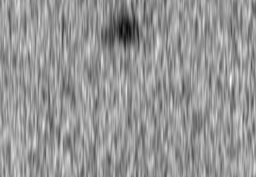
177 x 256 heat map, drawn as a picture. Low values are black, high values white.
Dips: one, in the top middle. Ninth with the lowest average: top middle. Mirror symmetry: none. Grain: streaks running down.
